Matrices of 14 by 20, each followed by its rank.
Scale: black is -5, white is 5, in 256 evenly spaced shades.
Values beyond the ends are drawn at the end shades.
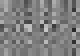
two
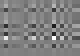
one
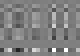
one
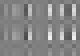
one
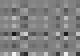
one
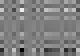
one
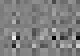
two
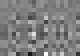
two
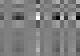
one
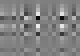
one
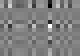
one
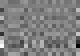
two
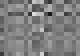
two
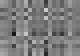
two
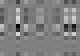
one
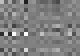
two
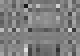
two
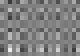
one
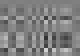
one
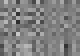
two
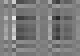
one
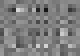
two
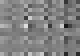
two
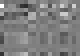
two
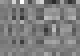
two
